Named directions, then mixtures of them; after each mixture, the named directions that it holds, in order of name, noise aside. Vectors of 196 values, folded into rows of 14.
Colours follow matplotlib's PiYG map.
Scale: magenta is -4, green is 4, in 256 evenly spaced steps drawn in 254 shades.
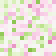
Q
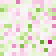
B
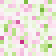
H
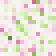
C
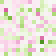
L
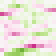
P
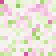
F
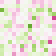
B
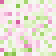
F, H, P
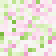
Q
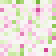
B, Q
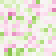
L, P, Q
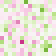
H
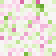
C, F, Q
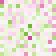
B, C, F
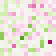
B, Q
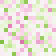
H, L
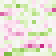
P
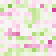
B, P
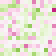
B, C, P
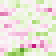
B, P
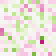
C, L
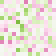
C, H, L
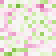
C, F, P
